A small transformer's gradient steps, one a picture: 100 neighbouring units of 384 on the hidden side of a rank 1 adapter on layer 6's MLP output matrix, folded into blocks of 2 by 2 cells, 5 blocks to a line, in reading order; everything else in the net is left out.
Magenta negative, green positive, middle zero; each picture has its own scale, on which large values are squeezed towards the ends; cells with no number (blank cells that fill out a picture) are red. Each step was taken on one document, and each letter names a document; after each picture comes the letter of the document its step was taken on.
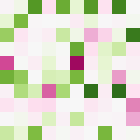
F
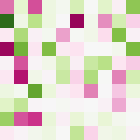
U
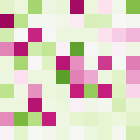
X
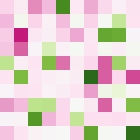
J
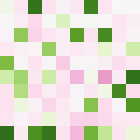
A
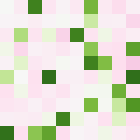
A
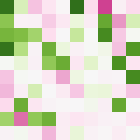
U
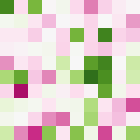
A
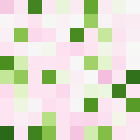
A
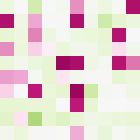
X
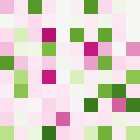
A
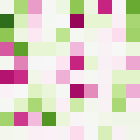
U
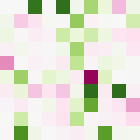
F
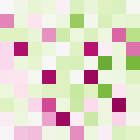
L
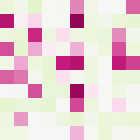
X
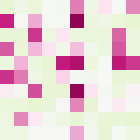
X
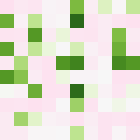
X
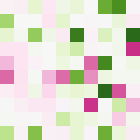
L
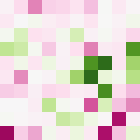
L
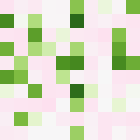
X
